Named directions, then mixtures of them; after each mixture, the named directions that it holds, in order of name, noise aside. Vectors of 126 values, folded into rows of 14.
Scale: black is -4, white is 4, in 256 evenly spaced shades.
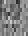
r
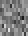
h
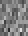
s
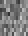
r, s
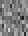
h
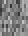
h, r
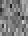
h, r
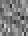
h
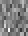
h, s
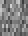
h, r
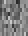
r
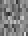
h, r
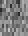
h, r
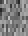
h, r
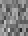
s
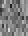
h, r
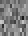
h, s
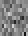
h, r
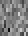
h, s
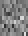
h, r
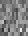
s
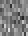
h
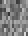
r, s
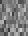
s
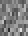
s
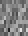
s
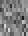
h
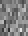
s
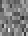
h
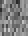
h, r
